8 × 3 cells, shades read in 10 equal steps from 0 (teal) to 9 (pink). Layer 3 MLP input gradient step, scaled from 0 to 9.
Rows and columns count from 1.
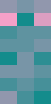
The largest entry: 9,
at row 2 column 1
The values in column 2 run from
0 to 4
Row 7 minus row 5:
2 -1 1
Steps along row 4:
same up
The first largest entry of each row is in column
1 1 2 3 2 1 2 1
